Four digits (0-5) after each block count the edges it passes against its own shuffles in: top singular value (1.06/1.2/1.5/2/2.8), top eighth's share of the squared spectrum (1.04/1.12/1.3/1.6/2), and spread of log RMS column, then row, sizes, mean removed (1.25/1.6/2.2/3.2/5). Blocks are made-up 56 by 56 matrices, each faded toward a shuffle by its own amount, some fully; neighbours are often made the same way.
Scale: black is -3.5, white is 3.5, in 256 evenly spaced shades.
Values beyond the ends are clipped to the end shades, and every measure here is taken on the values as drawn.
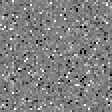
1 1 0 0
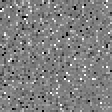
0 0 0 0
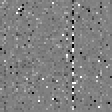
4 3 1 0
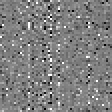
3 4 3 1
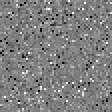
0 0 0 0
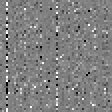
4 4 2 0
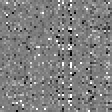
3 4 2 1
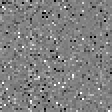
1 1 1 0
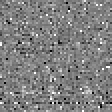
2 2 1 2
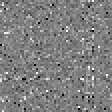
2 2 1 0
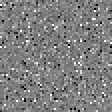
0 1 0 0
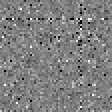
2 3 2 2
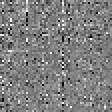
2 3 3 2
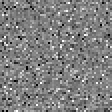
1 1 1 1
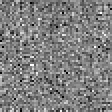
3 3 1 1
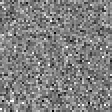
1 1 0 0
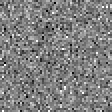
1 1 0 0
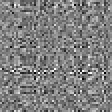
4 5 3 3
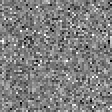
2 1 0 0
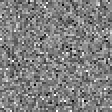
0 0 0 0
